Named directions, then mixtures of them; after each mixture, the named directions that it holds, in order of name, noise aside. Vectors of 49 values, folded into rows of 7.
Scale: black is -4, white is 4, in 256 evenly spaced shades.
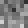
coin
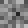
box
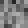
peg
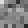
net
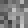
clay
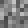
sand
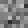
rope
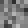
peg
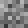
net, rope, sand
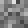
net, peg, sand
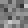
rope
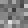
clay, coin, rope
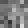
clay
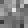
coin, sand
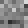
coin, rope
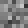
rope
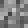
sand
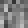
coin, peg, rope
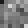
coin, net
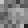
clay, net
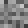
box, peg, rope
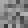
box, net, sand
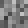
sand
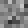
rope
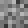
net, sand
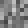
sand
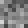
coin, net, peg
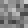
coin
